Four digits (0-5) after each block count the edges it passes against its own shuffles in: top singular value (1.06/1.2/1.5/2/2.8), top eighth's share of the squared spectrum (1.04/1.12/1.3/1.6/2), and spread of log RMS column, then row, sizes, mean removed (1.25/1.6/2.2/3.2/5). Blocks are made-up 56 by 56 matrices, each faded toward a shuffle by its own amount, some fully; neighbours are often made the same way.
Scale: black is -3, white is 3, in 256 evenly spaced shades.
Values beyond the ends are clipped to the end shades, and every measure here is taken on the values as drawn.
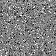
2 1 0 0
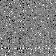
3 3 1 1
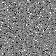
0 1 0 0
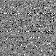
2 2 0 2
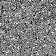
0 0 0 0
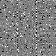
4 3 2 0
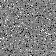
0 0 0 0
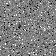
2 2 0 0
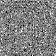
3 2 1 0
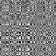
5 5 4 4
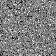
1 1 0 0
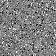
2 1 0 0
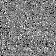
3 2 1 1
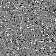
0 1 0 1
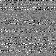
1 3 0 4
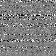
2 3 0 4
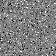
0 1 0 0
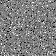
0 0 0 0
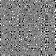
4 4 2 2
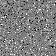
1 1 0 0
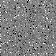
3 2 1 1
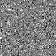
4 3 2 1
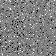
2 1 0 0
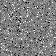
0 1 0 0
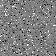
1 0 0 0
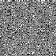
3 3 1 1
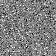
1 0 0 0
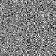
4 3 2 1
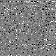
3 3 1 2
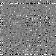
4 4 2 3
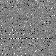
3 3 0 1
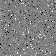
0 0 0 0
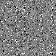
1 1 2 1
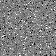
0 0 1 0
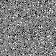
0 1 0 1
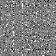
2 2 2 2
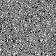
2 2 0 1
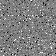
1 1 0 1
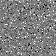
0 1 0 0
